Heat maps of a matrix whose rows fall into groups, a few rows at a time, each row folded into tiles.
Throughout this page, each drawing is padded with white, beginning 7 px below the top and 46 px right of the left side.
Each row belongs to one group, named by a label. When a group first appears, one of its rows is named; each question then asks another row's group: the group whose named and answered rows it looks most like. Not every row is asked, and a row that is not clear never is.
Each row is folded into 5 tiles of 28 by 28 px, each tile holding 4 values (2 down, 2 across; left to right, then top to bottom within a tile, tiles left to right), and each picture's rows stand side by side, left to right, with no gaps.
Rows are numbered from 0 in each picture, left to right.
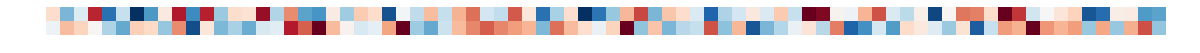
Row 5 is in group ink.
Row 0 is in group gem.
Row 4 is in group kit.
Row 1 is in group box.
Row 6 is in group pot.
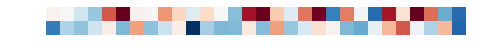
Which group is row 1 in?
ink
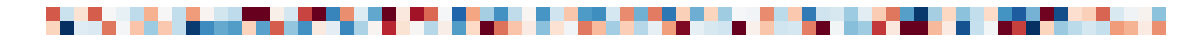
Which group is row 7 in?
box
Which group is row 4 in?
box
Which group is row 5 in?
box
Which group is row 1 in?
ink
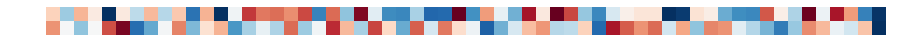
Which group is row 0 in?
box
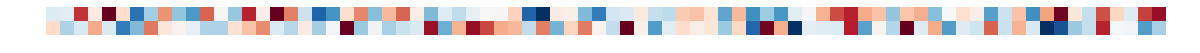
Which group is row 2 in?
kit
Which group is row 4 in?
kit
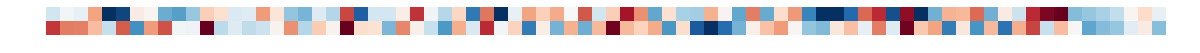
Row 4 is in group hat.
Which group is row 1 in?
kit
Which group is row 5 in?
gem
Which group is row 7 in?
hat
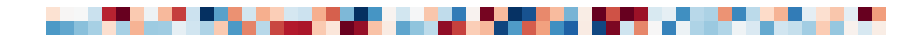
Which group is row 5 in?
pot
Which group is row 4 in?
hat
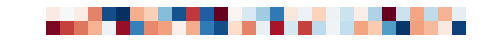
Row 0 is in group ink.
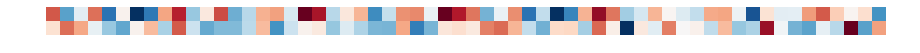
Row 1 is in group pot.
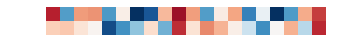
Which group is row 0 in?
gem
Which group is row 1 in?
gem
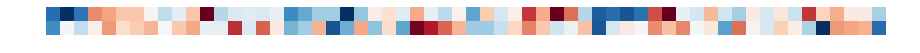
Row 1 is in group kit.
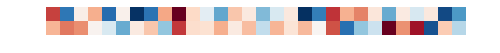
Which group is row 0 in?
gem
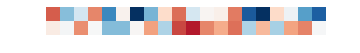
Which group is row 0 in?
gem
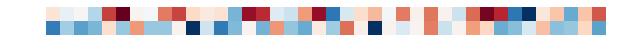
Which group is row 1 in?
ink
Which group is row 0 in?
ink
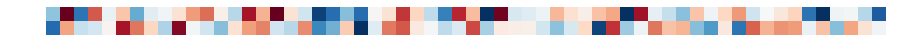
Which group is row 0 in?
box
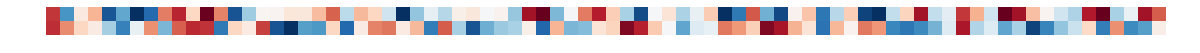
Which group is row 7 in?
ink
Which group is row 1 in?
hat
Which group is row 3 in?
ink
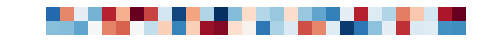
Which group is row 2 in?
pot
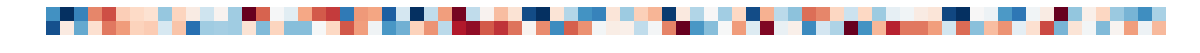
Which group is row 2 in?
gem
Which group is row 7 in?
kit
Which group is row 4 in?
box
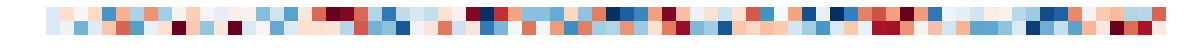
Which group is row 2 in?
hat
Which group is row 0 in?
box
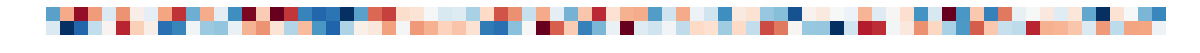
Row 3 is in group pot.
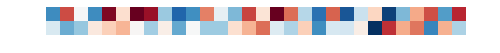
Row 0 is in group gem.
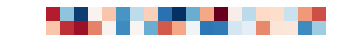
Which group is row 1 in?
pot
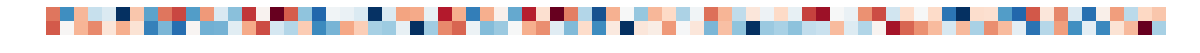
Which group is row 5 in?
ink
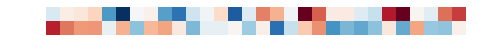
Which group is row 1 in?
pot
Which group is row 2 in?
ink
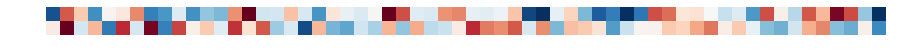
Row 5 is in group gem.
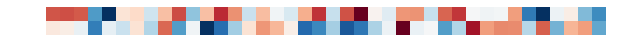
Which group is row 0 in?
hat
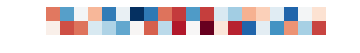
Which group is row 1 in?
kit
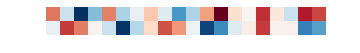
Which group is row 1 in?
pot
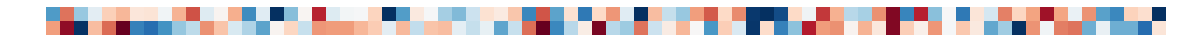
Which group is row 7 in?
hat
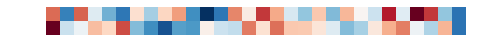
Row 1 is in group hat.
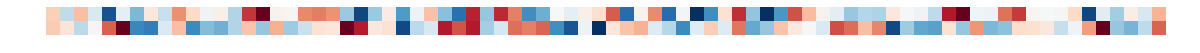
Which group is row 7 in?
box
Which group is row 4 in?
gem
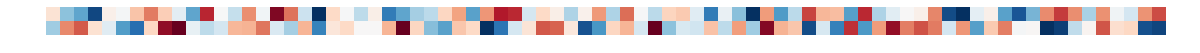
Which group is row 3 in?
pot
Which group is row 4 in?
kit
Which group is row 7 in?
pot
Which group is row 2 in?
box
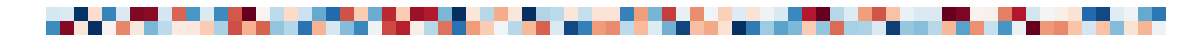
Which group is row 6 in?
ink
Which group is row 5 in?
ink
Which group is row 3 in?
box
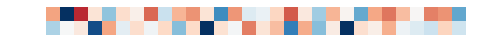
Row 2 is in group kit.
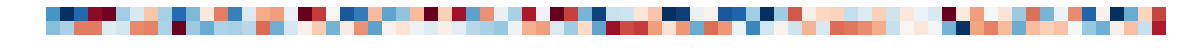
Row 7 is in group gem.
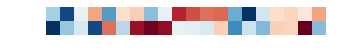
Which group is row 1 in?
hat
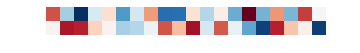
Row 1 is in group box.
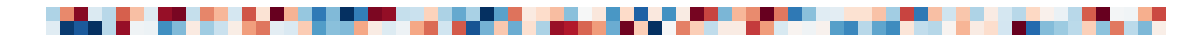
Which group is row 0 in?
pot
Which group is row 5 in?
hat
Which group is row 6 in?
box
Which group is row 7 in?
ink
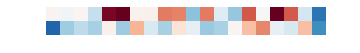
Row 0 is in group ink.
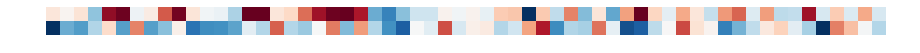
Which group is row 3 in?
box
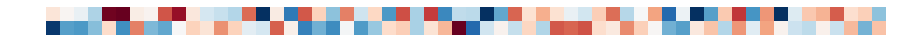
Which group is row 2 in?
box
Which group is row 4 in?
gem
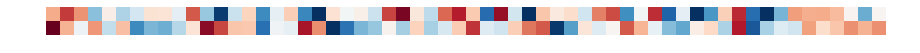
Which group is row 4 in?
gem
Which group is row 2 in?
ink
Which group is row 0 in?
hat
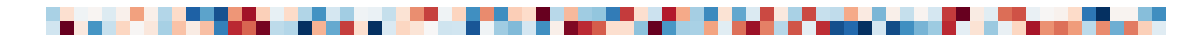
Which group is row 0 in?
kit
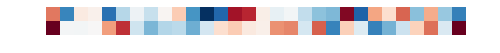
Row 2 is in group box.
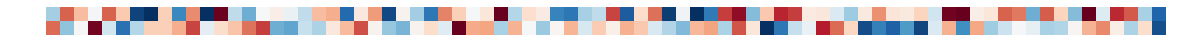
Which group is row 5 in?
pot
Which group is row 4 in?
gem
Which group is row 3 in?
kit
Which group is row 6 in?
ink
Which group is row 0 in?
kit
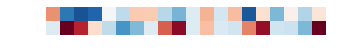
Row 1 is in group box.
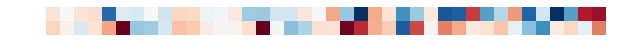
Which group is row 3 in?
gem
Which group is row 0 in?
box
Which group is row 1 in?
box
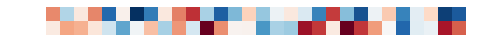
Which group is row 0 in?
gem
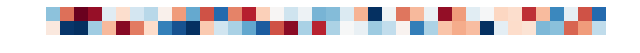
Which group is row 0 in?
pot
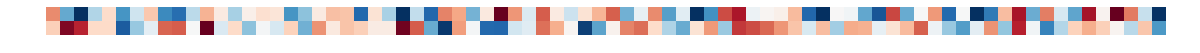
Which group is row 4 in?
gem
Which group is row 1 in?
kit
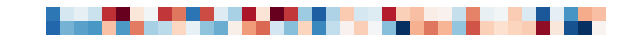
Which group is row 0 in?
ink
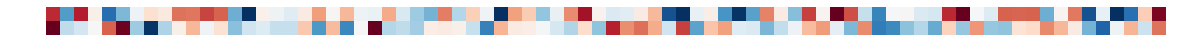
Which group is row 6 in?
ink
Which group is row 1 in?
hat
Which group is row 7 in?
gem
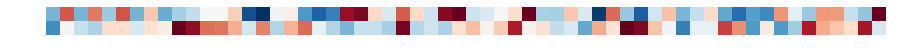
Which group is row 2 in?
pot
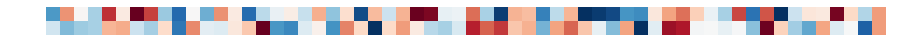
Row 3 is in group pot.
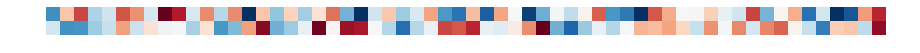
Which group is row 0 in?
pot
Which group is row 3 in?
box
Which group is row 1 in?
box
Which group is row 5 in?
gem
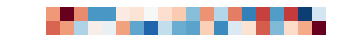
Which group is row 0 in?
hat
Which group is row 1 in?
box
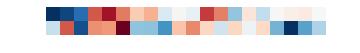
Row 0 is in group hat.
